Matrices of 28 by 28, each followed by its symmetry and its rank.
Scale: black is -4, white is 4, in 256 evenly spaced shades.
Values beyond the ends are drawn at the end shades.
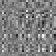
neither, rank three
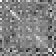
symmetric, rank five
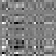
neither, rank two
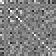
symmetric, rank five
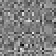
neither, rank five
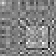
symmetric, rank three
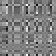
neither, rank two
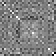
symmetric, rank five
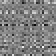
neither, rank three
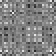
symmetric, rank three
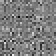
neither, rank five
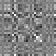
symmetric, rank three
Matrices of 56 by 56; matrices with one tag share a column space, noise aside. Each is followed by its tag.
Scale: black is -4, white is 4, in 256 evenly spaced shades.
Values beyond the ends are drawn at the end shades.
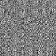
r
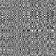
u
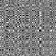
u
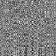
r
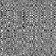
u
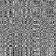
r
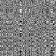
r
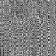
r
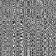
r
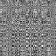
r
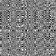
u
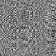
u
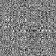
u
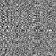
u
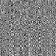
r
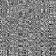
r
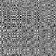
u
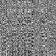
r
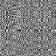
u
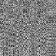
r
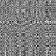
r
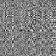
u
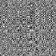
u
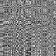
r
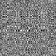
u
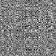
u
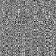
r
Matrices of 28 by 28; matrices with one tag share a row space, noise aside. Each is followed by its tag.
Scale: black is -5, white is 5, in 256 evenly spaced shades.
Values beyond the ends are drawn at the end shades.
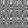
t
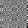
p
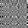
p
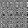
t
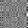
p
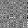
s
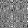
s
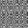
t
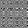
t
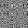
s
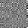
p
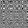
t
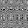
t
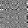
p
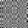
p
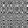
t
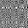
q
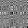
s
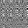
t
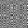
s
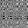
t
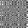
p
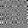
p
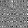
s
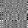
p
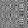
q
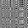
q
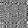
p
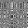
s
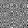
s
